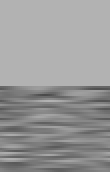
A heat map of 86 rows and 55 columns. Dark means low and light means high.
The table splits into 2 rows of 1 panel. Panel 1,1: high, flat. Panel 2,1: middling, streaked across.
